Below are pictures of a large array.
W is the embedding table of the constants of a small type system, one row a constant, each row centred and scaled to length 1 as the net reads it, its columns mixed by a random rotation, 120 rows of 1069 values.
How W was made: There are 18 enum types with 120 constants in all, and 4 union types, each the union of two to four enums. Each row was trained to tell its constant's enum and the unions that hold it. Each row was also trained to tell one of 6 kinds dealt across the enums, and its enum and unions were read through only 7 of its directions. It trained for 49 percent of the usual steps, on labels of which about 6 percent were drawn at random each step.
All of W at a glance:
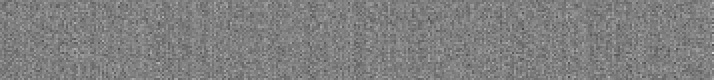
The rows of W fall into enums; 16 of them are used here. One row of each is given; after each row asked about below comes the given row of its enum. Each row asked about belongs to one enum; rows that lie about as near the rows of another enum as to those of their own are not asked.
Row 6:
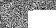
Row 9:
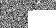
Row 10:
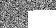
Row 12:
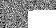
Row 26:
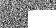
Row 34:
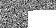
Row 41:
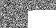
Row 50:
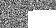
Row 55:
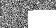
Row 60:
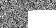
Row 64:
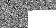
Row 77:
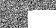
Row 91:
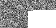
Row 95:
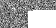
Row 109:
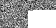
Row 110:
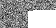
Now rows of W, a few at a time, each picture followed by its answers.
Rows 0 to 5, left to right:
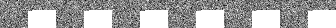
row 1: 41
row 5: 109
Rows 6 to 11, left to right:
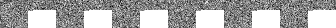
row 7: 10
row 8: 64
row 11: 109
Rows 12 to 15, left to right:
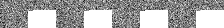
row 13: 26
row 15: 50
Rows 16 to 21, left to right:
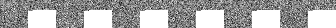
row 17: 110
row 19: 77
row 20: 9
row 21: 26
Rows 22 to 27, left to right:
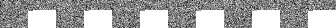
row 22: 50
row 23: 109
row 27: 50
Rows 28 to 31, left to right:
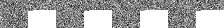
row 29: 95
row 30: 12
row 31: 41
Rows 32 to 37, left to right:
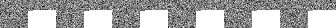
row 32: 9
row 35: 12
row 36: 60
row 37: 41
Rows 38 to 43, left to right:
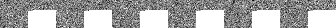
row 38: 6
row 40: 95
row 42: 41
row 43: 41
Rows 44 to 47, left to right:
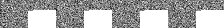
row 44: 109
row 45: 109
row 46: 55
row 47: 95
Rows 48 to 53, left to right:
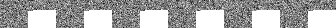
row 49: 110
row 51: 64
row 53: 12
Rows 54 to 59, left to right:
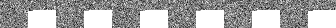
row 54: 34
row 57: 9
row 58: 6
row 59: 9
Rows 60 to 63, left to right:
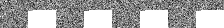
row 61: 34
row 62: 12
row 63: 6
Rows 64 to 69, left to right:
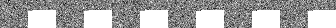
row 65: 41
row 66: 50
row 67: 110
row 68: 110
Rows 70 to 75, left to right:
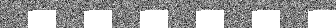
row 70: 9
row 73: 12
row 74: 110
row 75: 12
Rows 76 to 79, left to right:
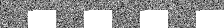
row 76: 95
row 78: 26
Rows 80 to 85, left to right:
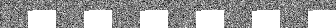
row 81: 109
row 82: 10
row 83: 110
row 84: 50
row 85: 12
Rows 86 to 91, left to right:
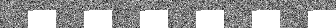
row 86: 109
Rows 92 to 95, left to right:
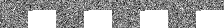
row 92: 6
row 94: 50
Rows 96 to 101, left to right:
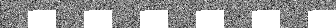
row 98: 55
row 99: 9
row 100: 110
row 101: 64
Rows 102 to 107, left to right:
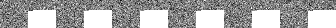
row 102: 34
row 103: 9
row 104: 64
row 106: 41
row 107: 6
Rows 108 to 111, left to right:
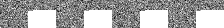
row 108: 95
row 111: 6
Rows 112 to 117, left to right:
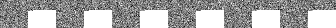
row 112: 10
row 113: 50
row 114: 95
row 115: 55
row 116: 95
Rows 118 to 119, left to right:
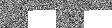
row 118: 55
